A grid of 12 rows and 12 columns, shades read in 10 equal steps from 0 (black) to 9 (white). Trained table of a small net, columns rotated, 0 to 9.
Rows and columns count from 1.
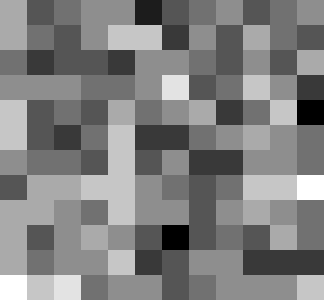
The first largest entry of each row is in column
1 5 12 7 1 1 5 12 5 1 5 1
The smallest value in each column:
3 2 2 3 2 1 0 2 2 2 2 0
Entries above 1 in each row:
11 12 12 12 11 12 12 12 12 11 12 12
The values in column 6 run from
1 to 7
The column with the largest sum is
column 1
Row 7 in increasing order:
2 2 3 3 4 4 4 5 5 5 5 7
